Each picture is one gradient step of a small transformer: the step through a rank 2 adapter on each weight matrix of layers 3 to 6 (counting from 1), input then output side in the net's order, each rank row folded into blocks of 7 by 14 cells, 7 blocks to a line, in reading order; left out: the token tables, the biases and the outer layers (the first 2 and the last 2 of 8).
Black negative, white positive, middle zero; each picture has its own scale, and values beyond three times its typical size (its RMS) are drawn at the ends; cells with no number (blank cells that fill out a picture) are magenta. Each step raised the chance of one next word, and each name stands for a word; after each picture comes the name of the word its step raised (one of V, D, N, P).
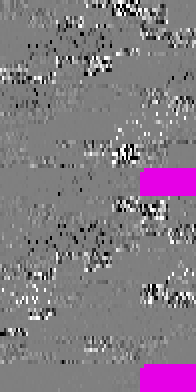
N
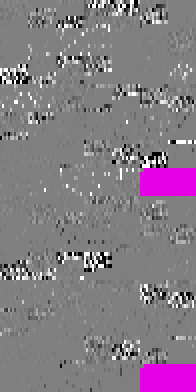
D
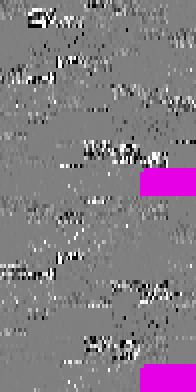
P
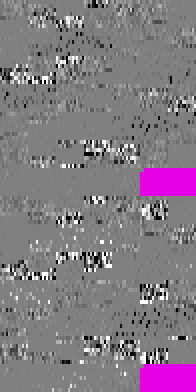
P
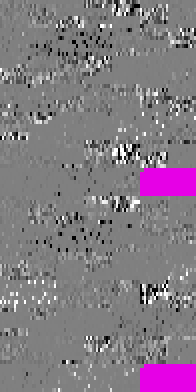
N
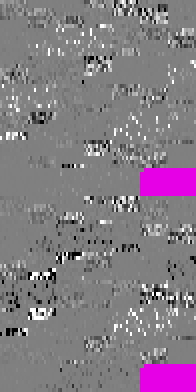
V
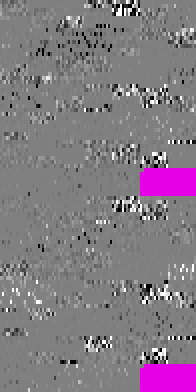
N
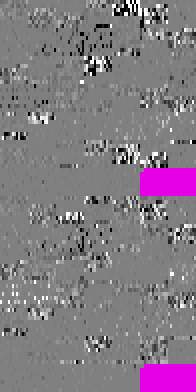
N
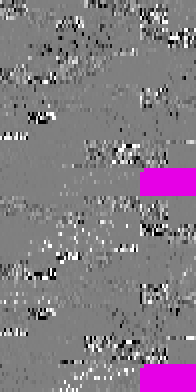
P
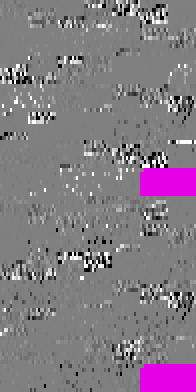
D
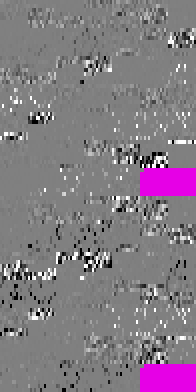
V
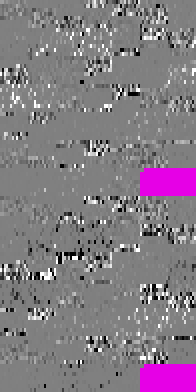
V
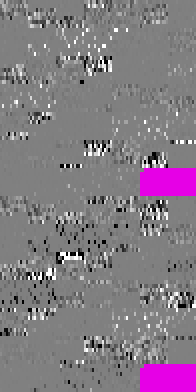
V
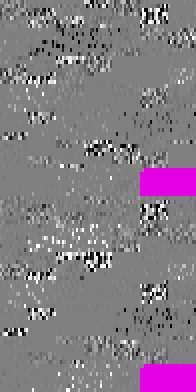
P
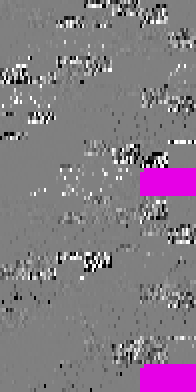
D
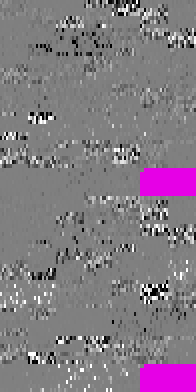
N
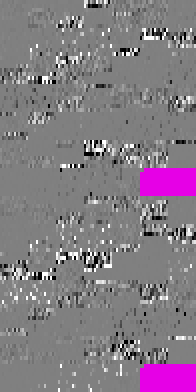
P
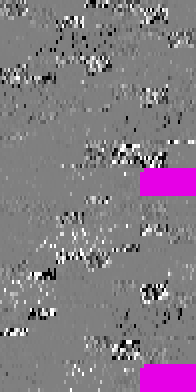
P
